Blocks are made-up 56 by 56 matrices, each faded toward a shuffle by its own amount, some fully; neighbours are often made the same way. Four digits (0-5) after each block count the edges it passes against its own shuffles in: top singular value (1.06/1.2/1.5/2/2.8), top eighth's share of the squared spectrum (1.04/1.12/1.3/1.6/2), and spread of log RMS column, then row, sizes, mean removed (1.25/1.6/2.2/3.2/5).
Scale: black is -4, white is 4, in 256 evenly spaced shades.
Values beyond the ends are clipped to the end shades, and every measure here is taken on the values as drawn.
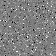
0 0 0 0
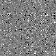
2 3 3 2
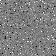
0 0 0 0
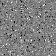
2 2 1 0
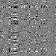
4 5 3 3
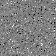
1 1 1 0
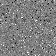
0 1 0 0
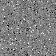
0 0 0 0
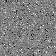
0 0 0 0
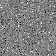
0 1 0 0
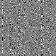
2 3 3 0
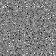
3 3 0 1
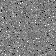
1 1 0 0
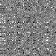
4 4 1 2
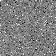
2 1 0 0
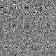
3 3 1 2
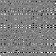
5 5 2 3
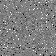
2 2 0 1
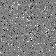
2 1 0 0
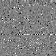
3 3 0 1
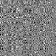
4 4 2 2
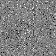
3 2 1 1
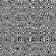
4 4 2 2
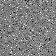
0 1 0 0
